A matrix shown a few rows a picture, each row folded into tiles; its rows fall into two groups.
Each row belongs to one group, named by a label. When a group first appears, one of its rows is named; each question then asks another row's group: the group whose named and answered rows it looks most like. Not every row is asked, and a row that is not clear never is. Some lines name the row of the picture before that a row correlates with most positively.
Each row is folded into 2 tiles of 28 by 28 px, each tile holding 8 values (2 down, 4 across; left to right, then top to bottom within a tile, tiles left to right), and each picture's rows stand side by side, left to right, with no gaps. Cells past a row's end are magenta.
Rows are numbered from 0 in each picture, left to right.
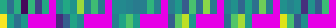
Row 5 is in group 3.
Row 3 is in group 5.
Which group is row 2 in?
5
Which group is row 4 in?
5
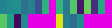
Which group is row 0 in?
3
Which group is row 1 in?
3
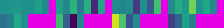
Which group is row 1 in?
3
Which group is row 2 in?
3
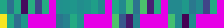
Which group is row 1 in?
5
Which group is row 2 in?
3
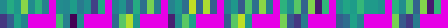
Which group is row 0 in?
5
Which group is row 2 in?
5
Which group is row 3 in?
5
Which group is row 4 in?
5
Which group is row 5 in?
3
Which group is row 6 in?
5
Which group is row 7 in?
3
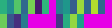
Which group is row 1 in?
5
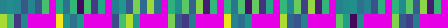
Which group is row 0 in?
3
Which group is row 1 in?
3
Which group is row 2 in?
5
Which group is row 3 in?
3
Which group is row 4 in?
3
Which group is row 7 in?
3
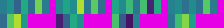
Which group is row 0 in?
5
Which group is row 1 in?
5
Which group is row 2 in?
3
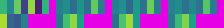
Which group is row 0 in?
3
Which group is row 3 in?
5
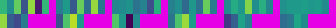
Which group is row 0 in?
3
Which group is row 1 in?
5
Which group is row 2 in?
3
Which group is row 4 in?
5
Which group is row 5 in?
5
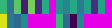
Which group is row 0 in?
3
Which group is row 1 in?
3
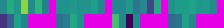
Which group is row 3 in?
5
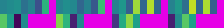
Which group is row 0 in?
3
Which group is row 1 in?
3
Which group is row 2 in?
5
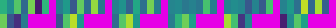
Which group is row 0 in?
3
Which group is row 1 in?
5
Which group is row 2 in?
5
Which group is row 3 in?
5
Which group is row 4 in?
3
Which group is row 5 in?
5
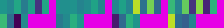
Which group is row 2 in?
5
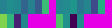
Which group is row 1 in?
3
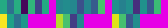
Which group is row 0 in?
3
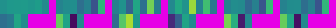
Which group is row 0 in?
5
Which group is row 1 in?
3
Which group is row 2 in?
5
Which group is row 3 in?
5
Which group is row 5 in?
3
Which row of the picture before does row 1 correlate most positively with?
1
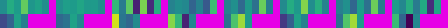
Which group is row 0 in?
5
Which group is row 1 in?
5
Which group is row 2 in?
3
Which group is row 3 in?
3
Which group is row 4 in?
5
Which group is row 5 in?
5
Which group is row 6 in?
5
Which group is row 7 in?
3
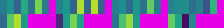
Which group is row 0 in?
5
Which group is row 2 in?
5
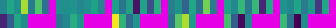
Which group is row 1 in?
5
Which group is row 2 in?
3
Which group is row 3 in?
5
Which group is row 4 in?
3
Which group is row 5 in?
3
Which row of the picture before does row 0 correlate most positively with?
1
